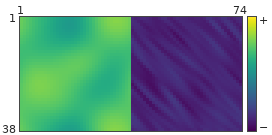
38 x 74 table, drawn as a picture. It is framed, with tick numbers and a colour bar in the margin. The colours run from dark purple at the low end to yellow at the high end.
It is made of 1 by 2 panels. Panel 1,1: high, smooth. Panel 1,2: very low, slanting down to the right, faint in contrast.
